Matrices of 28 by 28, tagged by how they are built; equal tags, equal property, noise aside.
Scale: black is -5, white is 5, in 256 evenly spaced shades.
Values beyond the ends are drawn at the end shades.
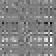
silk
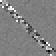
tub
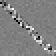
tub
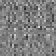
silk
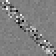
tub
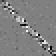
tub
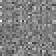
silk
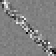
tub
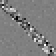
tub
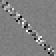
tub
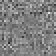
silk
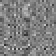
silk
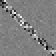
tub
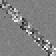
tub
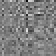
silk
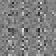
silk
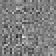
silk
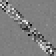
tub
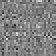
silk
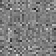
silk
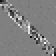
tub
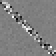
tub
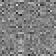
silk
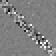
tub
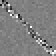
tub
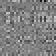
silk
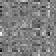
silk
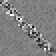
tub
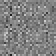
silk
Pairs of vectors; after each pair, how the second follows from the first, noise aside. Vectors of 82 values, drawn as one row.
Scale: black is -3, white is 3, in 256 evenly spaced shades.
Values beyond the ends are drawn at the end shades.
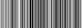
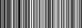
negated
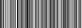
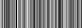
negated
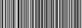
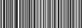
negated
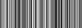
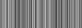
shrunk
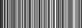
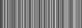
shrunk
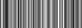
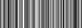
reversed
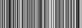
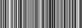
negated
